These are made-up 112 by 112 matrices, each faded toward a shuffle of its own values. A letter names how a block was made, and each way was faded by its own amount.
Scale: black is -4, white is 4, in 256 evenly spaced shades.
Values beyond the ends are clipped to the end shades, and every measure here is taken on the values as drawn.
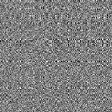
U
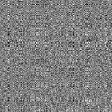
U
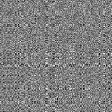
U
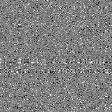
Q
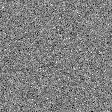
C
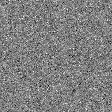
C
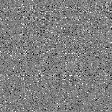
Q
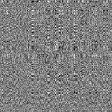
U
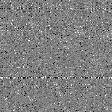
Q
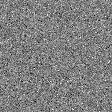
C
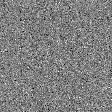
C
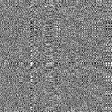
U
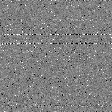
Q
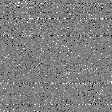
Q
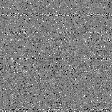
Q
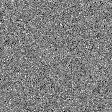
C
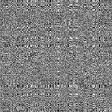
U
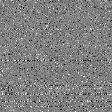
Q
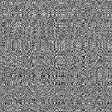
U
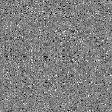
Q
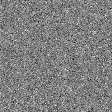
C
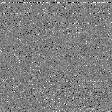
Q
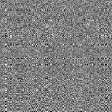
U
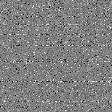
Q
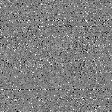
Q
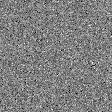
C
